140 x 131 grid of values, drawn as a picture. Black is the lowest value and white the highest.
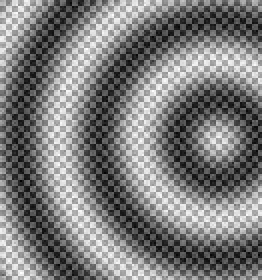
No seam splits the table. The middle right is the ninth with the lowest average. Concentric rings centre on the middle right. There are no lone odd cells. Overall the values sit about 50% of the way up the scale.
